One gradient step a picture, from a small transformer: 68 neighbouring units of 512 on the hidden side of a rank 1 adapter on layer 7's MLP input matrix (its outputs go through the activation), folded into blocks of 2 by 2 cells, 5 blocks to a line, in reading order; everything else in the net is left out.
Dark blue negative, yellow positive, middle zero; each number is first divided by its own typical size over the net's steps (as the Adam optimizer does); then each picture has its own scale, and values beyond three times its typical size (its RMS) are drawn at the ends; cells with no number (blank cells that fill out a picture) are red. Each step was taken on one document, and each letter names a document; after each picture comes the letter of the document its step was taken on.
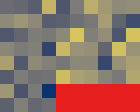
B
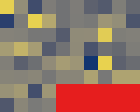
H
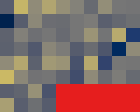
H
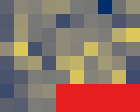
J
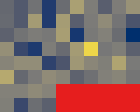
J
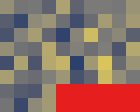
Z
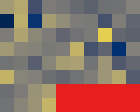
H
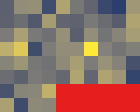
J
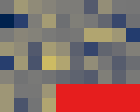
H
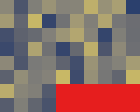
B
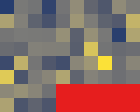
J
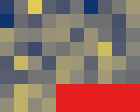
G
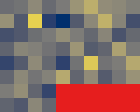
B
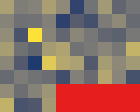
Z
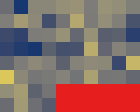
B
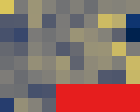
B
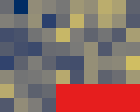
B
